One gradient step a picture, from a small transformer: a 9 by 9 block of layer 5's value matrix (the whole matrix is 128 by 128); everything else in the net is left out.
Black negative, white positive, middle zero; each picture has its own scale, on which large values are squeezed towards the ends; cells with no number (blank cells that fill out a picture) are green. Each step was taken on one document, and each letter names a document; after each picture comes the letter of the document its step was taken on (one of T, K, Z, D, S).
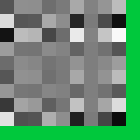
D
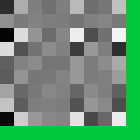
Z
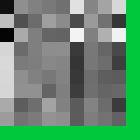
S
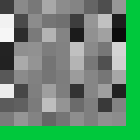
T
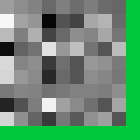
T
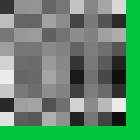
D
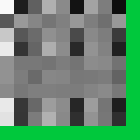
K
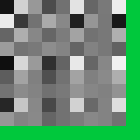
S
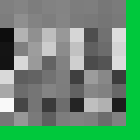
Z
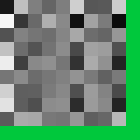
S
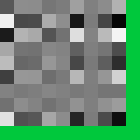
D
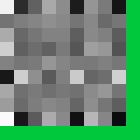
K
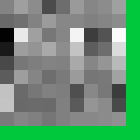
Z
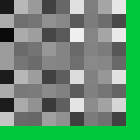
S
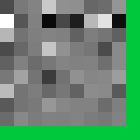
T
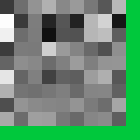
T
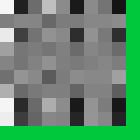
K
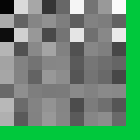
S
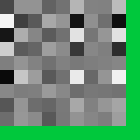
S
